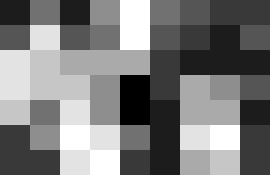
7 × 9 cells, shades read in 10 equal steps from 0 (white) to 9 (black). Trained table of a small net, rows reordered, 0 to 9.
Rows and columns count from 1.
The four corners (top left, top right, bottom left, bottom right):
8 7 7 7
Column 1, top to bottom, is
8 6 1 1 2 7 7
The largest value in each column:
8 7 8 5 9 8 8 8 8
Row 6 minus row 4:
6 2 -2 -3 -4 1 -2 -4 1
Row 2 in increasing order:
0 1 5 6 6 6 6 7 8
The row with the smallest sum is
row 6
